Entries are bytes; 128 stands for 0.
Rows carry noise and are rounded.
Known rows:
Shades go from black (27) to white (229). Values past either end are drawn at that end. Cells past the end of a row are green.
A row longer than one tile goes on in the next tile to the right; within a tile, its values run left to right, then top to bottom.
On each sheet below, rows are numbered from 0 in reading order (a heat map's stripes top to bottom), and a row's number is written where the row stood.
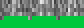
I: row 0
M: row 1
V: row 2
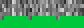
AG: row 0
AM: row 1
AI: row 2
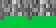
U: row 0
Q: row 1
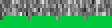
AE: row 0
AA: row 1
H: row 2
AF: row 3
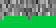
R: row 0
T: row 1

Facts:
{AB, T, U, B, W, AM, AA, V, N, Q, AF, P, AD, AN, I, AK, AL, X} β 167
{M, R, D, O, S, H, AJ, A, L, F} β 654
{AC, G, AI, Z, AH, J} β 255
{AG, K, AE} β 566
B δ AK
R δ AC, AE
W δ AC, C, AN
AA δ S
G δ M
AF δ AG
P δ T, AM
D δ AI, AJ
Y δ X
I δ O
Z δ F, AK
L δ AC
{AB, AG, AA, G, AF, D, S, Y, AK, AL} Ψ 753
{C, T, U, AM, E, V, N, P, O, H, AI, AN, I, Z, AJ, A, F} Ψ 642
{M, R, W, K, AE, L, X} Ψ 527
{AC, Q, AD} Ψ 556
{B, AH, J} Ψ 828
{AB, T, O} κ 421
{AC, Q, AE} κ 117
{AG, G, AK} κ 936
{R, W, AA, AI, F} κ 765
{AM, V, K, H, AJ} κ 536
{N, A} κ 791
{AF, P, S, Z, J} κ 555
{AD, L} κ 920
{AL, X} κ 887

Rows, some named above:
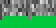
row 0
AC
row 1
L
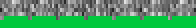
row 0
S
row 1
L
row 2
AC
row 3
AG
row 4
S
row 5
J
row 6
D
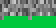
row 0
AI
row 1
F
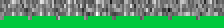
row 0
A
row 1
M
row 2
O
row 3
G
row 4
AK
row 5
AA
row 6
P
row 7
W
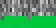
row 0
K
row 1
AH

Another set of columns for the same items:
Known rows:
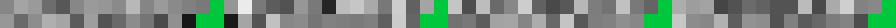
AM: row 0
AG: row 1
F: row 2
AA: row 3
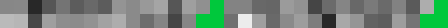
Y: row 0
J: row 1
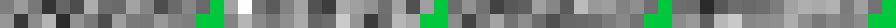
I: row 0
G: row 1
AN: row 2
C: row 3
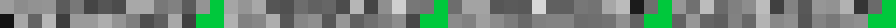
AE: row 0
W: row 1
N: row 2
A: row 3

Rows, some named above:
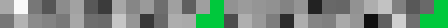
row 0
G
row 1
AC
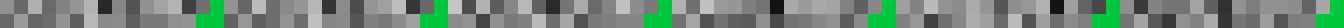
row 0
A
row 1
A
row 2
R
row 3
L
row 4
O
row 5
S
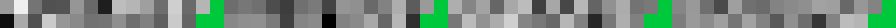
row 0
AG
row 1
AF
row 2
AI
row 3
AH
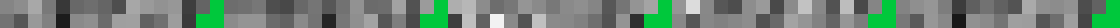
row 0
Q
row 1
P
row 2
K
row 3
AK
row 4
Q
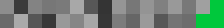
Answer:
S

